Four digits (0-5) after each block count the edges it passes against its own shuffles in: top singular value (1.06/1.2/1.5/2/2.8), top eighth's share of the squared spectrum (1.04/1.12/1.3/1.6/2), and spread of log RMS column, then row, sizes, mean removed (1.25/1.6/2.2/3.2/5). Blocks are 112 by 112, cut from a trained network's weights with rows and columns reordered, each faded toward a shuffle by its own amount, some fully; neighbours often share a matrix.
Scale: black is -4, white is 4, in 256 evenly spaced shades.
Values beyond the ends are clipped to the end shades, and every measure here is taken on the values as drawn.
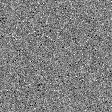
0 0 0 0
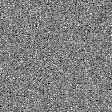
2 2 0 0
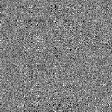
3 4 2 2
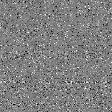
3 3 0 2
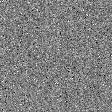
1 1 0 0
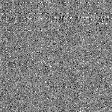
3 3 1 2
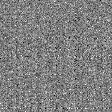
2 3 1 2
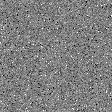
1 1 0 0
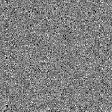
3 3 2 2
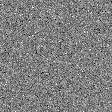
0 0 0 0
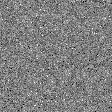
1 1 0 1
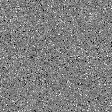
2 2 0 2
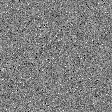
0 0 0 0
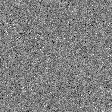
0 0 0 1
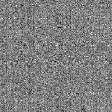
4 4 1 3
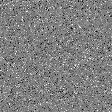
2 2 0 1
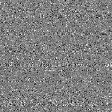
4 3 0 3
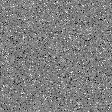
0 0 0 0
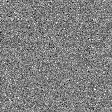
2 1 0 0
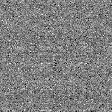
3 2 1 1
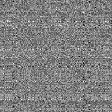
4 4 2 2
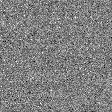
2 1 0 0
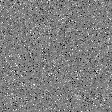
2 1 0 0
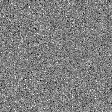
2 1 0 0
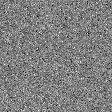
0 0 0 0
